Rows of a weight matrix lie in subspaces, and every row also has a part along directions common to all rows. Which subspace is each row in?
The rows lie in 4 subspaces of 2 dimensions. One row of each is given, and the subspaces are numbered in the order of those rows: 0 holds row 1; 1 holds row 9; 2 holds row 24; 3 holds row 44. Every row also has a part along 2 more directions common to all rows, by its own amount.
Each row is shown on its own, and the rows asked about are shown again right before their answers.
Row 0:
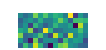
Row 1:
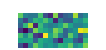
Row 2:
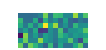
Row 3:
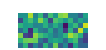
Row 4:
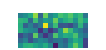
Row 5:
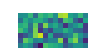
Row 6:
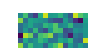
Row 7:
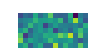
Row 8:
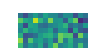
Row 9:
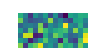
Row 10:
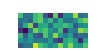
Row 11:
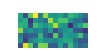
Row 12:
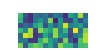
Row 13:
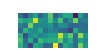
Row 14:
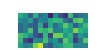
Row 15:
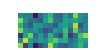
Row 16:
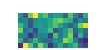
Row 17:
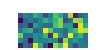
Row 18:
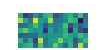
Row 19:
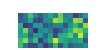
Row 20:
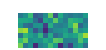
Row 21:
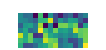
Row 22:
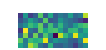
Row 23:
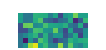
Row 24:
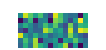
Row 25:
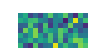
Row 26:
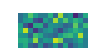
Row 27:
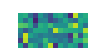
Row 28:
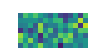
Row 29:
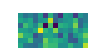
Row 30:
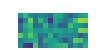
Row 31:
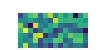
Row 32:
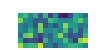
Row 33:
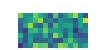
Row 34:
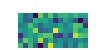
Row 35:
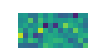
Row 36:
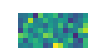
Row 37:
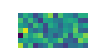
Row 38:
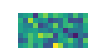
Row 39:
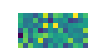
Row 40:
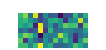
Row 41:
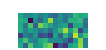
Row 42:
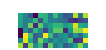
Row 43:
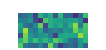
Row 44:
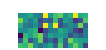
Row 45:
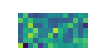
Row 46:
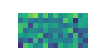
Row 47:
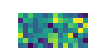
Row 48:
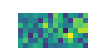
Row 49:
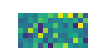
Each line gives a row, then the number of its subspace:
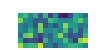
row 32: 1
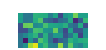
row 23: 0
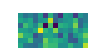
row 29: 3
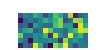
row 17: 1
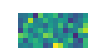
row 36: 3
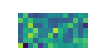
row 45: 2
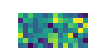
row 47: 0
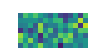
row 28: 1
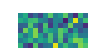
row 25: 2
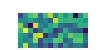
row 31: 0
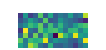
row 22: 0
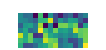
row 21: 3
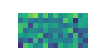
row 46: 2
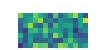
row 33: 0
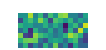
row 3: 1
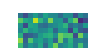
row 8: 2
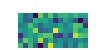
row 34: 1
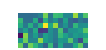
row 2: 3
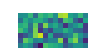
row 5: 1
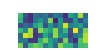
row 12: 1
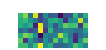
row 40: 1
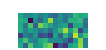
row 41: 3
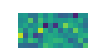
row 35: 3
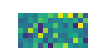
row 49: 1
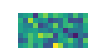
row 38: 3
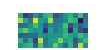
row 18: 2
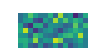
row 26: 0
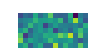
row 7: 2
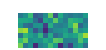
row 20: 0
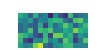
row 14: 1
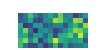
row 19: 0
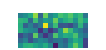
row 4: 3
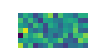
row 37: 0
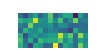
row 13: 2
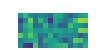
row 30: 2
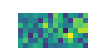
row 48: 3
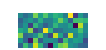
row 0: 1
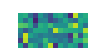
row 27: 2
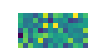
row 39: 3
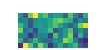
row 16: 2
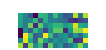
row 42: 3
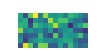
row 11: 2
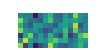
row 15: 0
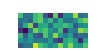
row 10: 0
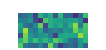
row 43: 0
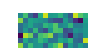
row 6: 3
